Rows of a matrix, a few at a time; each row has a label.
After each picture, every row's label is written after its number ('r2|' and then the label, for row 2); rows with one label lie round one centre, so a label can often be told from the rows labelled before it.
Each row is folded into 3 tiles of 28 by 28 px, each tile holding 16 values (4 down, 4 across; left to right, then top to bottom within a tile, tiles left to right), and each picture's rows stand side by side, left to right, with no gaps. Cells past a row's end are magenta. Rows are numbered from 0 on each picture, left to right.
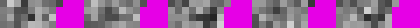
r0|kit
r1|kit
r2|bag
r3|kit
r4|bag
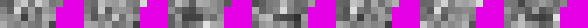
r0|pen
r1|pen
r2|kit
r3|bag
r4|pen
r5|pen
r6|bag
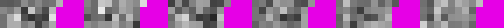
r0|bag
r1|pen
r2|bag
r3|bag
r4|kit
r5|pen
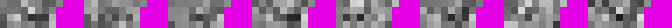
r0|bag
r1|kit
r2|bag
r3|bag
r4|pen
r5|bag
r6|pen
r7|bag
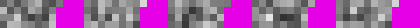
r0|bag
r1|pen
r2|kit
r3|bag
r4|pen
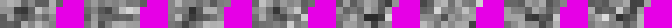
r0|kit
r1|kit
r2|kit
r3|kit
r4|bag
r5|pen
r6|bag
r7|bag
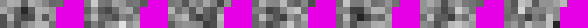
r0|kit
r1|kit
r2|bag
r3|kit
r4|kit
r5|kit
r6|pen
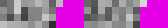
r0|pen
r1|pen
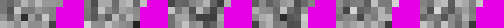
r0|pen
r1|pen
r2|bag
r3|bag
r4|pen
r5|pen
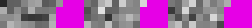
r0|bag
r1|pen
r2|pen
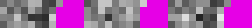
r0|bag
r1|pen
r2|bag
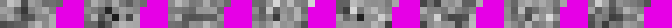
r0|kit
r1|kit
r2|kit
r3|pen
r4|pen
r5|bag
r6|pen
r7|kit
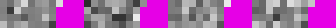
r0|pen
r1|bag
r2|pen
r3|pen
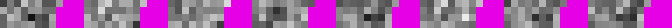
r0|bag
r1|pen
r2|pen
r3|kit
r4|bag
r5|pen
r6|bag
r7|bag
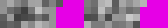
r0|kit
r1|pen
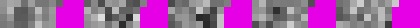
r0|kit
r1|bag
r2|bag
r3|kit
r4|pen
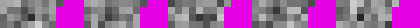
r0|kit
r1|kit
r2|bag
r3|kit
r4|pen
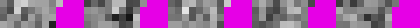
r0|pen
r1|bag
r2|pen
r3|kit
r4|bag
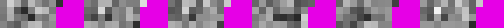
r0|kit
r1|pen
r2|pen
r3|bag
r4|kit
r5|pen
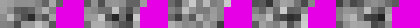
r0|kit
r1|bag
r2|pen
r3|bag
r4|bag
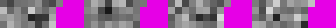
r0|bag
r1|kit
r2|bag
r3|pen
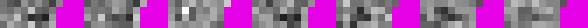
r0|bag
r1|bag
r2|pen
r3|bag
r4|kit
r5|kit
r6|kit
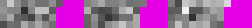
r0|kit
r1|kit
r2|pen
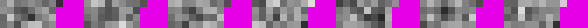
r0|kit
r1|kit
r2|kit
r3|pen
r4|bag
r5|kit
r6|pen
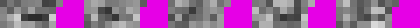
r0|bag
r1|kit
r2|kit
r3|bag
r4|kit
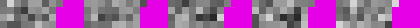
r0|kit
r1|kit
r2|bag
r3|bag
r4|pen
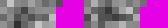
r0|kit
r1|kit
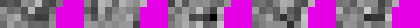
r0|bag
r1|pen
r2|bag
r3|bag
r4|bag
